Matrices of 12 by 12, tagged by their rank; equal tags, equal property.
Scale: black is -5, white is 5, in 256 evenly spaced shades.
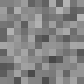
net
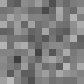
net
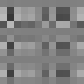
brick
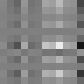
brick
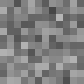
net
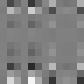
brick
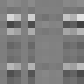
brick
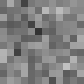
net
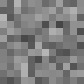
net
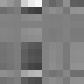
brick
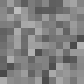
net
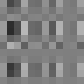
brick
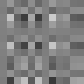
brick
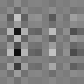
brick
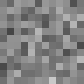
net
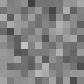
net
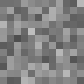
net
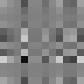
brick
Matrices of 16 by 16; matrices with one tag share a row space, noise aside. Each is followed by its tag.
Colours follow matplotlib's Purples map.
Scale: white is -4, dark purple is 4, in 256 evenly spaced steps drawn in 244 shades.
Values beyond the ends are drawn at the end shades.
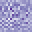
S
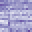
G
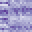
G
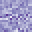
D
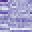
G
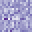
S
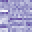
G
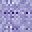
S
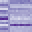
G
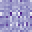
D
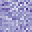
D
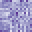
D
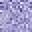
D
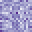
D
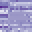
G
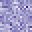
D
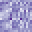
D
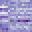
G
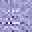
S
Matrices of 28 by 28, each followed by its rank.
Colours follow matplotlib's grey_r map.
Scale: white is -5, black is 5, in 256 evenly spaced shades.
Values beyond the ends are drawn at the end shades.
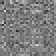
five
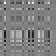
one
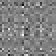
three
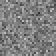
full rank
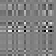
one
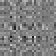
three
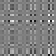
one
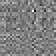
five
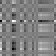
one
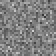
full rank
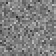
full rank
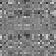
three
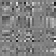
three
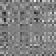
three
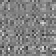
five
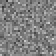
full rank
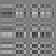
one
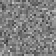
full rank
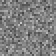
full rank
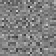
five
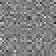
five
